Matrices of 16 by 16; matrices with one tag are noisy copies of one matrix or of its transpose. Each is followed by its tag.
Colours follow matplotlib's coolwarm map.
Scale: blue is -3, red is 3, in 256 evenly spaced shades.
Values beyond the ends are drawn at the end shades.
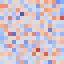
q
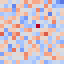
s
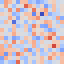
q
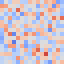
q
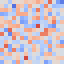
s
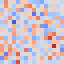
q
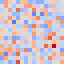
q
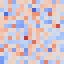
s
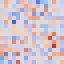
q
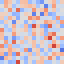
q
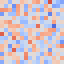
s
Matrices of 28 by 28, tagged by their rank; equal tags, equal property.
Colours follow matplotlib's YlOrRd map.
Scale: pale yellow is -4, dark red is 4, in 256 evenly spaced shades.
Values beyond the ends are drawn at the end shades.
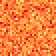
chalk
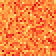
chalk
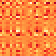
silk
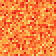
chalk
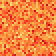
chalk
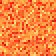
chalk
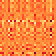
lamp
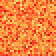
chalk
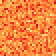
chalk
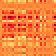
silk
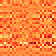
lamp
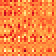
lamp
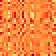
lamp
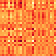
silk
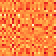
lamp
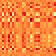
silk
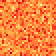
chalk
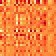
lamp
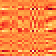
silk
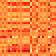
silk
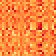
lamp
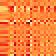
silk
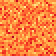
chalk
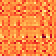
lamp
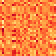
lamp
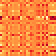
silk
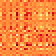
silk
